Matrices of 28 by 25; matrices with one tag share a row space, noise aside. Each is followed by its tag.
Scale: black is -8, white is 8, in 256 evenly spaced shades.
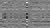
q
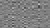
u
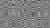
u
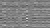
q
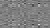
u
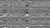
q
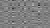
u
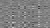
u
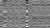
q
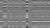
q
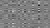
u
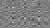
u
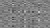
u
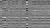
q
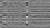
q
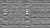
q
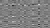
u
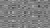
u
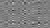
u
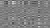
u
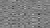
u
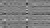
q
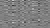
u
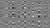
u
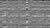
q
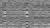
q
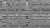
q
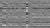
q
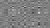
u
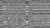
q
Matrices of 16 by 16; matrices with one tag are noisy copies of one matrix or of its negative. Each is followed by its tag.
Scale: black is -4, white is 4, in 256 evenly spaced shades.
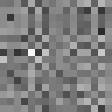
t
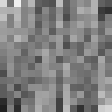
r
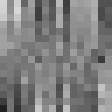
r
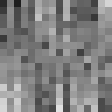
r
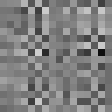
t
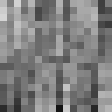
r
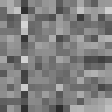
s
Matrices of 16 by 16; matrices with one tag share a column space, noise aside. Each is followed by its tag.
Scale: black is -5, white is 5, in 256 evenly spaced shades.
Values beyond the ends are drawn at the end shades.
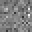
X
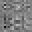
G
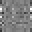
X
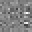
X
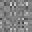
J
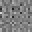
X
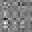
J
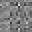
J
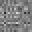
X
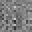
G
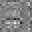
J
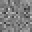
X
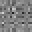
X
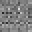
X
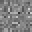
X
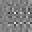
X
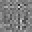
G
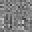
G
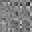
J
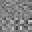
G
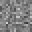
X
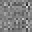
J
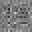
X
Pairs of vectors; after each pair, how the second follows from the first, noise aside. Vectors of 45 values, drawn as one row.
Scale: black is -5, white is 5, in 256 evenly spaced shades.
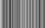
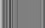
partly zeroed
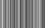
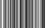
scaled up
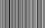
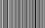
reversed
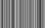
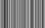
reversed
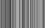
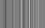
partly zeroed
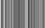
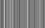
partly zeroed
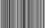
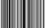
scaled up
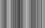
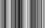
scaled up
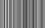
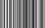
scaled up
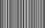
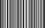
scaled up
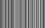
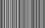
reversed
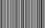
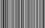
reversed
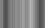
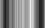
scaled up
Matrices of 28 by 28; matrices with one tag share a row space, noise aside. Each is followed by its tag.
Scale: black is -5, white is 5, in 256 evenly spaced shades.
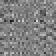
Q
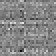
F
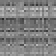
F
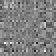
Q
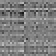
F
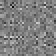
Q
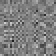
Q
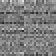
F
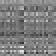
F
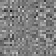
Q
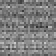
F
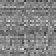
F
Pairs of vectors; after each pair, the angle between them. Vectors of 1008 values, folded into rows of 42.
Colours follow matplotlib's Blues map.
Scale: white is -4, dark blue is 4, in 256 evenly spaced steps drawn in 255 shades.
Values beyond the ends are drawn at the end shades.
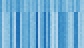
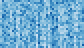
partly opposed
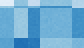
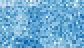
partly aligned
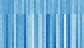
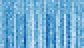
nearly parallel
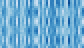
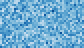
orthogonal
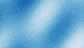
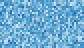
orthogonal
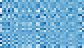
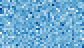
partly opposed
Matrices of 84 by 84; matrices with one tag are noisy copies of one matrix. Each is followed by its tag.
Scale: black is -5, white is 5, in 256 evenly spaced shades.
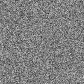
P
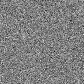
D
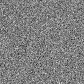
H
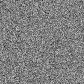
P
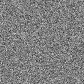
D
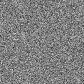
D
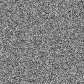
P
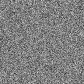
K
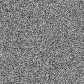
P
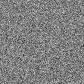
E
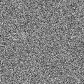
D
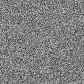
E
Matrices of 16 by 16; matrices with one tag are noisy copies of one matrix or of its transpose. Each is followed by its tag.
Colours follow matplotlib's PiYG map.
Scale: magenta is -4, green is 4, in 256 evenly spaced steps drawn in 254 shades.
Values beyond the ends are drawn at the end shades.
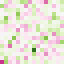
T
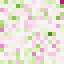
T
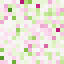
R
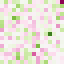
T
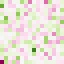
T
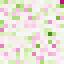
T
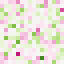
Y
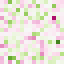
Y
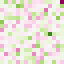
T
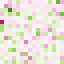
R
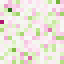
R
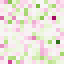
Y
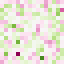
Y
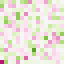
T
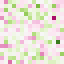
Y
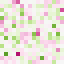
Y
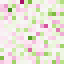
R
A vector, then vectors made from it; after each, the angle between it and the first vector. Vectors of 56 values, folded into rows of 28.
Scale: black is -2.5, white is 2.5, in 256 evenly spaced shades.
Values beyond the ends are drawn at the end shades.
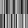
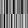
nearly parallel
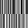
partly aligned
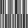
nearly opposite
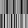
nearly parallel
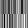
partly aligned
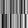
orthogonal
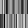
nearly parallel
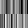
nearly parallel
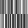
nearly opposite
